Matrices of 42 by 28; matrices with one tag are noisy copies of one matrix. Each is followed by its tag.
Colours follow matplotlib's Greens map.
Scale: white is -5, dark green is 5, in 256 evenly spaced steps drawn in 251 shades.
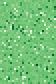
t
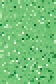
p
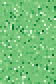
t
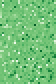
p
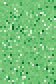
t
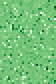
t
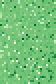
p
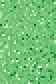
p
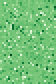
t
